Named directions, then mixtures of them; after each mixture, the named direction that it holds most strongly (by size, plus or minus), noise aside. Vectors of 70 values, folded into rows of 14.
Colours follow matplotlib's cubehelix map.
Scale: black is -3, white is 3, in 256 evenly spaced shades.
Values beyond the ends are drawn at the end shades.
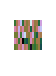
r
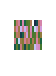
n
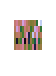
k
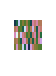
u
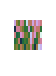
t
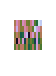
k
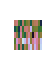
r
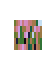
k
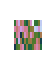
n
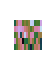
r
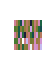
r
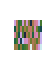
r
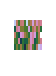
t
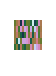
n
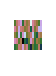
r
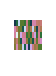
u
